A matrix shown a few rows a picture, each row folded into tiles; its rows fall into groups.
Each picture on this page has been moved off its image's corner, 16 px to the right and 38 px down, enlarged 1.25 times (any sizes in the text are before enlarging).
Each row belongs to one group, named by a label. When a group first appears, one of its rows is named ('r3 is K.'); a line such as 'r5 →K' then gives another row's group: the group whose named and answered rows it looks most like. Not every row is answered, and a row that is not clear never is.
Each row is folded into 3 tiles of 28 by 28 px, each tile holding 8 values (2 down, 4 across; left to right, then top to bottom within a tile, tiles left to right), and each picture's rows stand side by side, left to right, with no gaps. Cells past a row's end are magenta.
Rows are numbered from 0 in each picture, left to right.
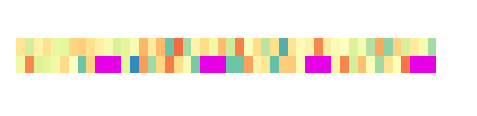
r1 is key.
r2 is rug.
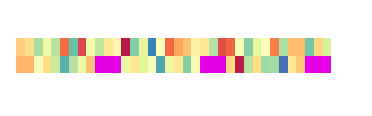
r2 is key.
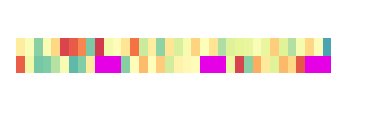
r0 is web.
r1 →rug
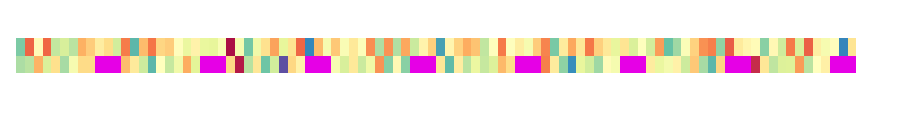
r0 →rug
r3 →key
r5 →web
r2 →key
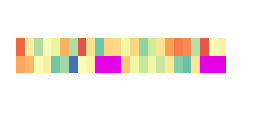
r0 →key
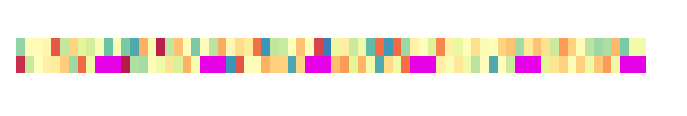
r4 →key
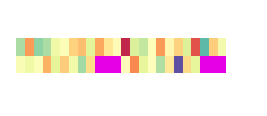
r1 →key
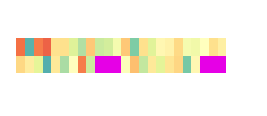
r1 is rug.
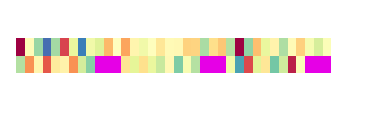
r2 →rug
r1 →key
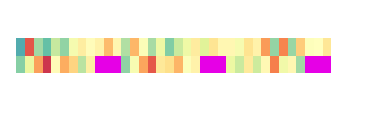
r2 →key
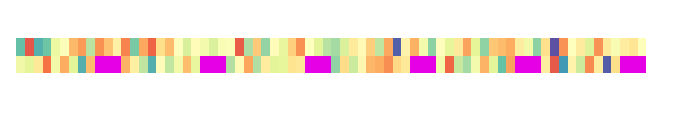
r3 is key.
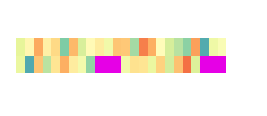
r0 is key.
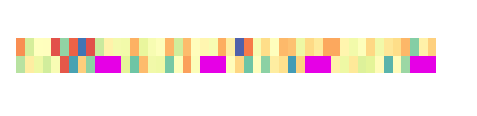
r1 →rug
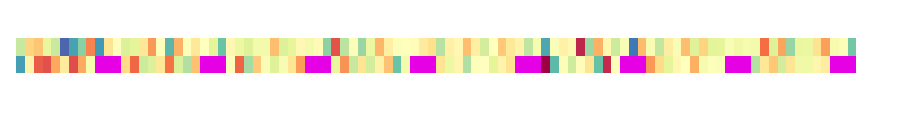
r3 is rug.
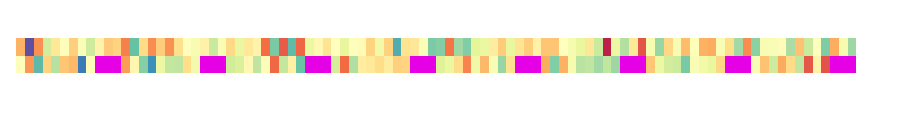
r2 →key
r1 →web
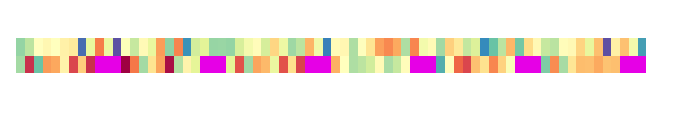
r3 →web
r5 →key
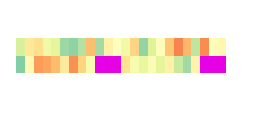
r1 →web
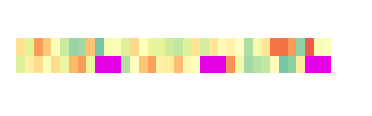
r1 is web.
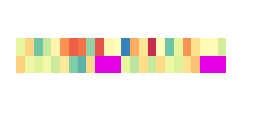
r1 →rug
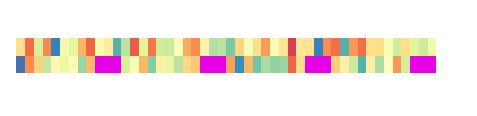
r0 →rug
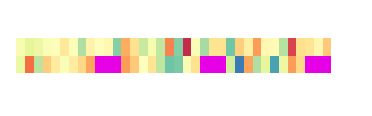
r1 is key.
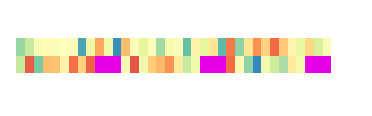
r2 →web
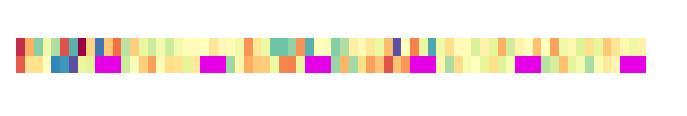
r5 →rug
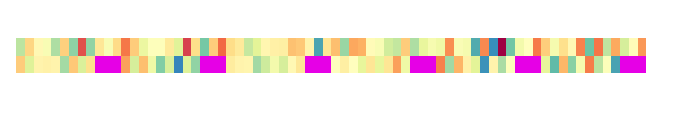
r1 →key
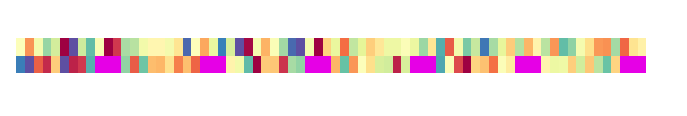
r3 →rug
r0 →rug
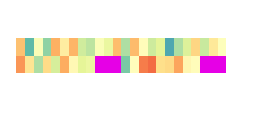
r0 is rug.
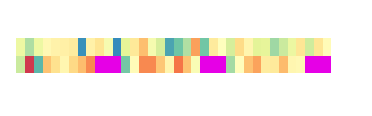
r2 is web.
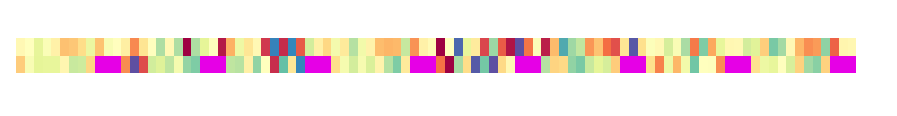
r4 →key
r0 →web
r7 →web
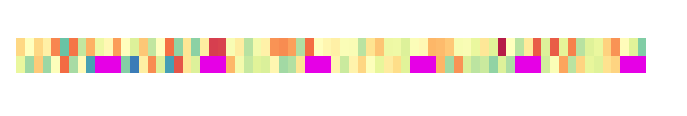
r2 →web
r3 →rug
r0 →key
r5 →rug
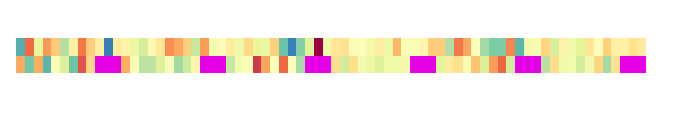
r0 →rug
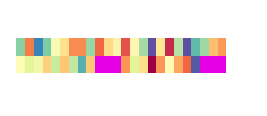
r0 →web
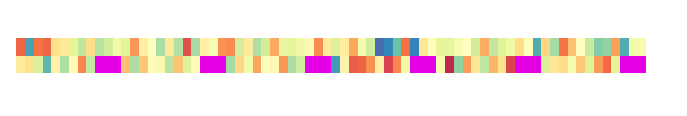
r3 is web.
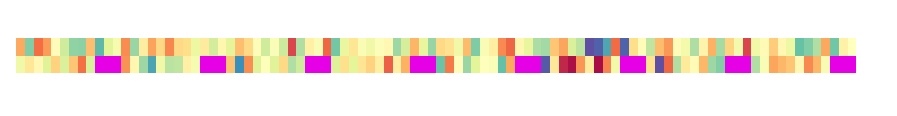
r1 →web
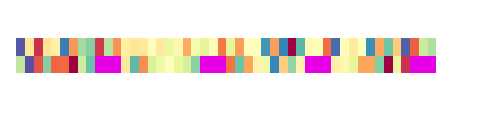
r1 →key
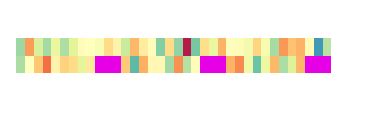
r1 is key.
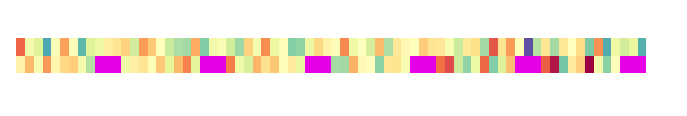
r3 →rug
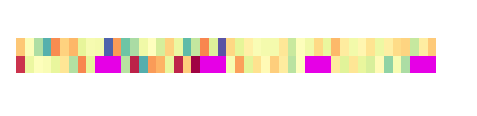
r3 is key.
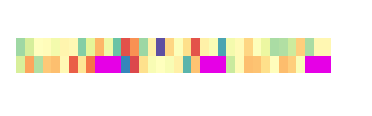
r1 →rug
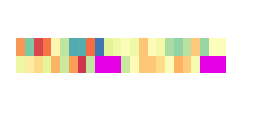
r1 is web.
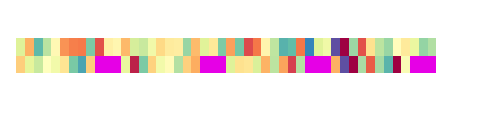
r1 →key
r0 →web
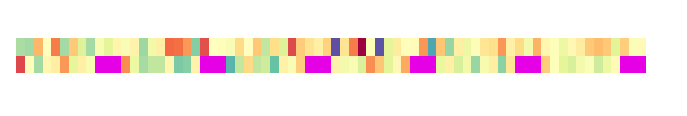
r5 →web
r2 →rug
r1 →web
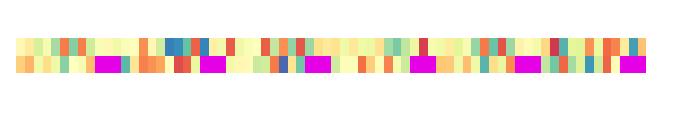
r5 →rug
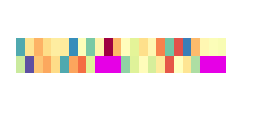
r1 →key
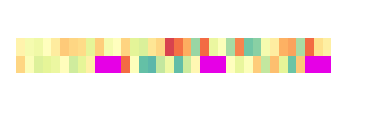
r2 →web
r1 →web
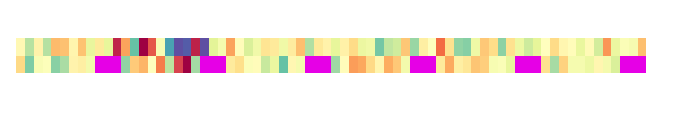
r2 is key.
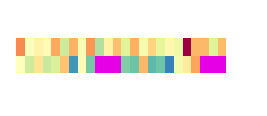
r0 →key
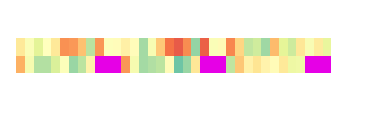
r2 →rug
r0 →web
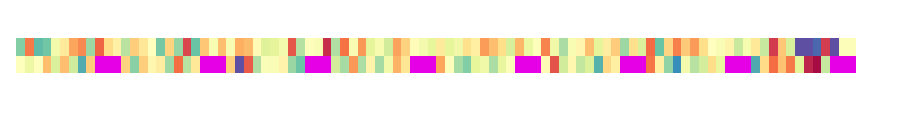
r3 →rug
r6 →web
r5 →key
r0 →web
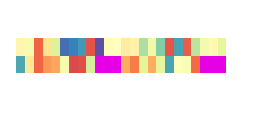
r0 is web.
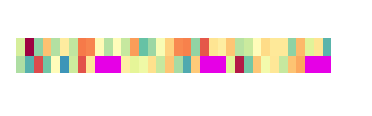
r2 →key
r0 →rug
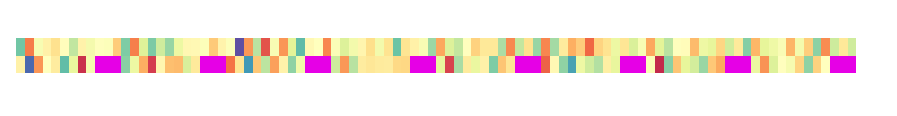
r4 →key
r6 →key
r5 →web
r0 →rug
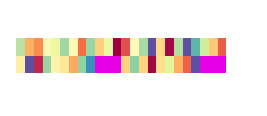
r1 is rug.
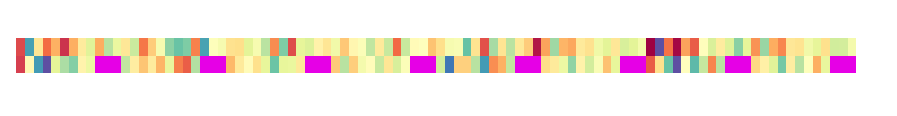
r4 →rug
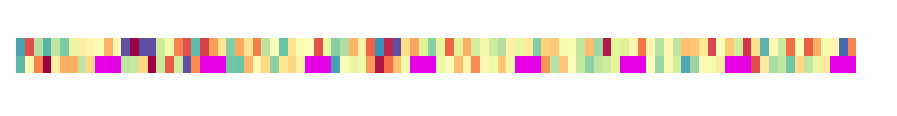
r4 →rug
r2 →rug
